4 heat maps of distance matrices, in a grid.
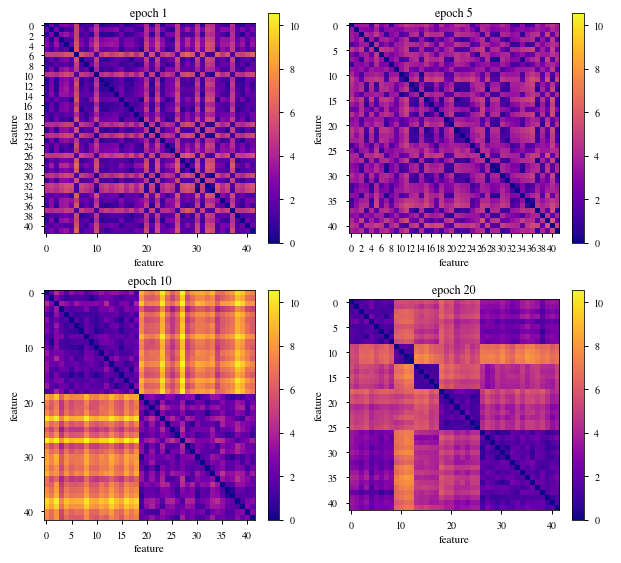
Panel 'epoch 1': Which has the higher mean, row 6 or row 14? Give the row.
6
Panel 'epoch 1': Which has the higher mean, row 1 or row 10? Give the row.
10
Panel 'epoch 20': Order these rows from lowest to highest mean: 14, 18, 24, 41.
41, 24, 14, 18
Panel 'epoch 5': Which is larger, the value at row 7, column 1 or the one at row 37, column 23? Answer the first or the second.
the first
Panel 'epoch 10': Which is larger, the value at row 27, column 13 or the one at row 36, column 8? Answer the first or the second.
the first
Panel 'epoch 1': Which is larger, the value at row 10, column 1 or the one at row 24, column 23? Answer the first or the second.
the first
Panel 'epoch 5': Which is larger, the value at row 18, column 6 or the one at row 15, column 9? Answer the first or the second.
the first
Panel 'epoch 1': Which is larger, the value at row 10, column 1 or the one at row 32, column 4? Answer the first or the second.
the second
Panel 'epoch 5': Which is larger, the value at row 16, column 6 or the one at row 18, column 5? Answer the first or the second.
the first
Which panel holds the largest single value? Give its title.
epoch 10
